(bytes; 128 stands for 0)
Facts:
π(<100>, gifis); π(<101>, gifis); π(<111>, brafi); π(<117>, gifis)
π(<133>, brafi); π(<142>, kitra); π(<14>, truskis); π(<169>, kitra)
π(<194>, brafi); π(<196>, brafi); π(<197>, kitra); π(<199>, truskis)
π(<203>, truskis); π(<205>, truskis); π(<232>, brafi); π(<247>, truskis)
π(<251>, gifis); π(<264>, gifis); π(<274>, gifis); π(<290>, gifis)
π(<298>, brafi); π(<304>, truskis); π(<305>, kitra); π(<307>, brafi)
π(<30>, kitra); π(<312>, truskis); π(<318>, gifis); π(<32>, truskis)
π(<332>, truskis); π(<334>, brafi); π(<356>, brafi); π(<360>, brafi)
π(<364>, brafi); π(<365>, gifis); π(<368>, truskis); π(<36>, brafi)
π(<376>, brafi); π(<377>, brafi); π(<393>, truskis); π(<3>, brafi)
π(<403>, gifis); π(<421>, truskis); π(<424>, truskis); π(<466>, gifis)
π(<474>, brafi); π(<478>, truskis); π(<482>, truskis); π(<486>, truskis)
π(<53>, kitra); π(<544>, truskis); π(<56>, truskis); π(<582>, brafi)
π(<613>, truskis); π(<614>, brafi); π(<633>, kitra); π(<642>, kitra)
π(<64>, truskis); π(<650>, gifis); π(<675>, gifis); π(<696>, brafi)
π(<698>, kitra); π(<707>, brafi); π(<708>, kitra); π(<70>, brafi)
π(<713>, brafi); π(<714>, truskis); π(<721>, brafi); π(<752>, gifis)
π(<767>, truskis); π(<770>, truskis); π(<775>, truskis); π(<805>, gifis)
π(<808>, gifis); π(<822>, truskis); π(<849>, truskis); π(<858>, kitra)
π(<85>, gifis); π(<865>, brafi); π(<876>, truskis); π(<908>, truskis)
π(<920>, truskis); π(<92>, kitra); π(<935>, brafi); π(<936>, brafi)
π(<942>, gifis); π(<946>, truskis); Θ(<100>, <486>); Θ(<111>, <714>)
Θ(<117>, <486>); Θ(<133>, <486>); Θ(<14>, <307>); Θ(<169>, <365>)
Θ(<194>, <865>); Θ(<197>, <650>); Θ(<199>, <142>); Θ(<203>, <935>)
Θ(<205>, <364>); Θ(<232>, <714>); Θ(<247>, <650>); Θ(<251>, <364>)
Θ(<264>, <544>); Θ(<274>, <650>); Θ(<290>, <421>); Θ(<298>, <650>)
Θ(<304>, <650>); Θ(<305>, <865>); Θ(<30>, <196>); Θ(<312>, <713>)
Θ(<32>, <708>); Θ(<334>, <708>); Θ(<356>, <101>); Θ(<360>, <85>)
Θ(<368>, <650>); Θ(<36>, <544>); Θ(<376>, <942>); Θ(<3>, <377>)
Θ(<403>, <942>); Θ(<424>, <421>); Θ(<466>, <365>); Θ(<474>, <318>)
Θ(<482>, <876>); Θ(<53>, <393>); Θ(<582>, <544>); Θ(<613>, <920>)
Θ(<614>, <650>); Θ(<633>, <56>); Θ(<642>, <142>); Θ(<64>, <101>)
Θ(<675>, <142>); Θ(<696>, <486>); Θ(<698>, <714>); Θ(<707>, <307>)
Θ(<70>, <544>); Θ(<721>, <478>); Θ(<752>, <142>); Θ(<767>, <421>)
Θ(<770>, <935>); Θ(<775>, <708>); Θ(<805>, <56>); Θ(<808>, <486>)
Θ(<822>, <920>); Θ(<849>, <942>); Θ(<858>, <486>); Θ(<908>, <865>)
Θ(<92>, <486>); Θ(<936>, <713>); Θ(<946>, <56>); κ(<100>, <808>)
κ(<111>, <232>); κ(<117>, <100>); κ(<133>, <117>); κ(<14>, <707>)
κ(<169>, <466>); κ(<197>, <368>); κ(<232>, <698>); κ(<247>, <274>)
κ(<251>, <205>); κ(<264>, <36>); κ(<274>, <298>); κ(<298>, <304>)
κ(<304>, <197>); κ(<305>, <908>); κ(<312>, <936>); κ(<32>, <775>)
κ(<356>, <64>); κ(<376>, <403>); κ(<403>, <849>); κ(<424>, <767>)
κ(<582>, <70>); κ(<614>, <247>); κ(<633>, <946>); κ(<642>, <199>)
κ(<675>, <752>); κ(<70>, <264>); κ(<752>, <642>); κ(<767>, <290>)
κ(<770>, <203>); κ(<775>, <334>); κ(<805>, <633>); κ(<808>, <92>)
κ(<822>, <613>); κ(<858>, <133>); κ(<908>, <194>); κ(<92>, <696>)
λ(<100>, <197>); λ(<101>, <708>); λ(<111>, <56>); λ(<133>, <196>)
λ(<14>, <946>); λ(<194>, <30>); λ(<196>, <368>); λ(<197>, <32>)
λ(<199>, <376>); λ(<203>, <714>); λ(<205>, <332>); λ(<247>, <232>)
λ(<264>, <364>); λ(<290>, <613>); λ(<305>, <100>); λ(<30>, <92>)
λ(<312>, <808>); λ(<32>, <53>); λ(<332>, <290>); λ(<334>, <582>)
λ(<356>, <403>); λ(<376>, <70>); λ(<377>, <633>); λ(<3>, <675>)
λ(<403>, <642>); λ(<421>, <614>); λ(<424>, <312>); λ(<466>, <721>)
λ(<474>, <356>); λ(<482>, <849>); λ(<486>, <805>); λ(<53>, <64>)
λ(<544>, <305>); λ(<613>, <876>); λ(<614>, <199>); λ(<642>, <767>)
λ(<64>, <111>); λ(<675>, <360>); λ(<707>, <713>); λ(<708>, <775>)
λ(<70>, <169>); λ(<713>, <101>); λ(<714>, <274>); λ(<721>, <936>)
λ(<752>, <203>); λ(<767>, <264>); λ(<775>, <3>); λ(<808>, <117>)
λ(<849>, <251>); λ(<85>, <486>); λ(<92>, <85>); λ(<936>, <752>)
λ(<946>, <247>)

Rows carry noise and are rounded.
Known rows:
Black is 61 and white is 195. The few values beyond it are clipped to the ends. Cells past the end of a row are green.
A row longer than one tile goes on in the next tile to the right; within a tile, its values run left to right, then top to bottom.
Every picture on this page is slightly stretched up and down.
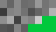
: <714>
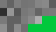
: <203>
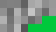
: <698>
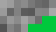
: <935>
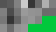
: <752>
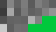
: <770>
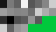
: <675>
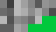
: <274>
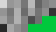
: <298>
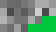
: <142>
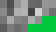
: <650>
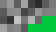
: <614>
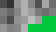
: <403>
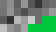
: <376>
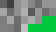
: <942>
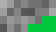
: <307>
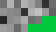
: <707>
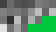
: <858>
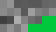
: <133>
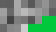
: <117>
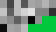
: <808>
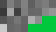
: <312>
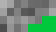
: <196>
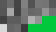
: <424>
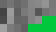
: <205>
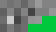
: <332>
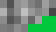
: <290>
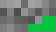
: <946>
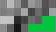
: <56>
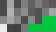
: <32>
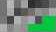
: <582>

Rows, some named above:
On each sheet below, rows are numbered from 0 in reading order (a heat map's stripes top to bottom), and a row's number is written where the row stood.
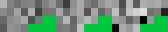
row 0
<194>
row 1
<942>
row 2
<808>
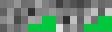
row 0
<876>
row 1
<858>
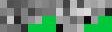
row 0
<421>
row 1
<808>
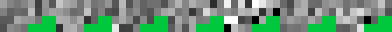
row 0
<474>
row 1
<36>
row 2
<32>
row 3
<713>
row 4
<368>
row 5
<650>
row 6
<100>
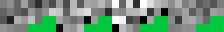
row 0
<356>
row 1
<808>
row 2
<368>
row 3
<232>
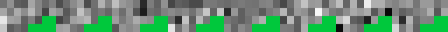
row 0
<53>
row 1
<466>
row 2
<364>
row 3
<858>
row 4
<203>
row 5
<101>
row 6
<304>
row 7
<633>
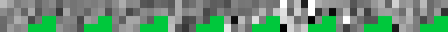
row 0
<334>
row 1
<247>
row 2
<70>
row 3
<64>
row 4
<169>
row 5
<696>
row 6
<544>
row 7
<298>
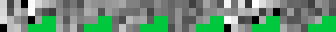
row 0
<92>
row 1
<30>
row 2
<721>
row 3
<486>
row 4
<368>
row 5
<767>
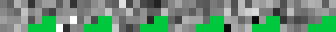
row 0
<264>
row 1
<305>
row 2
<111>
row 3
<936>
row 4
<808>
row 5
<775>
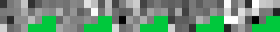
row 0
<251>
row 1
<708>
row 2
<805>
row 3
<424>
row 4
<197>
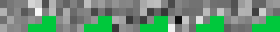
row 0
<708>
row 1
<849>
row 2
<199>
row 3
<169>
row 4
<650>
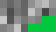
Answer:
<642>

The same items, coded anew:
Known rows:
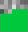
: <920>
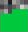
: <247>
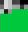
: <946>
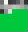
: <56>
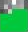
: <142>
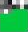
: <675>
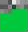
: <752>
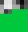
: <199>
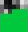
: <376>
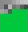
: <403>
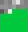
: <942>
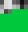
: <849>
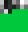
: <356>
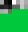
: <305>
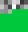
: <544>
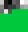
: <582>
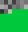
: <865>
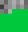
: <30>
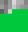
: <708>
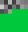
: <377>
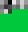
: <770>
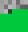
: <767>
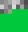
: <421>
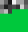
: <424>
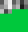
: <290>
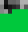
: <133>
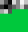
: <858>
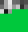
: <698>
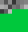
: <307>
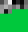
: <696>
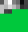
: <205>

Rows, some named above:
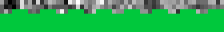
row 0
<111>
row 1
<474>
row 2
<675>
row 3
<101>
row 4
<633>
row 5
<70>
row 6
<767>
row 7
<100>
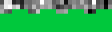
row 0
<368>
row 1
<142>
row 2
<117>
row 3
<707>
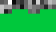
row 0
<334>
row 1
<474>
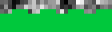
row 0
<232>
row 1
<876>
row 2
<582>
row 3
<752>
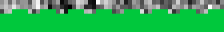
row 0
<876>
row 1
<290>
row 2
<614>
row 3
<305>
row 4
<721>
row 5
<92>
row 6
<197>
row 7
<486>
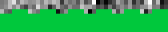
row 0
<642>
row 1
<264>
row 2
<713>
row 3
<194>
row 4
<808>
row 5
<466>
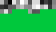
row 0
<169>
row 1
<368>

